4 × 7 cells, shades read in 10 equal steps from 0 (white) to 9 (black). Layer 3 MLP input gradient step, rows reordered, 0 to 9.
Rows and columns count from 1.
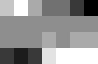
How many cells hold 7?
3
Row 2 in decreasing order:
4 4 4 4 4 4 4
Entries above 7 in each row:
1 0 0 1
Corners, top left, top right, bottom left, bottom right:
2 9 7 0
